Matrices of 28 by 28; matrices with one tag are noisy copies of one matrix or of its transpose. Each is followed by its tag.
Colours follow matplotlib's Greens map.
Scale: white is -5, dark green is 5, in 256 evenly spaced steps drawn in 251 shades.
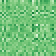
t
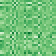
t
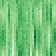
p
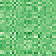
t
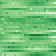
p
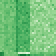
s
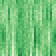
p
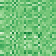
t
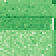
s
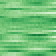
p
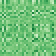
t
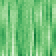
p
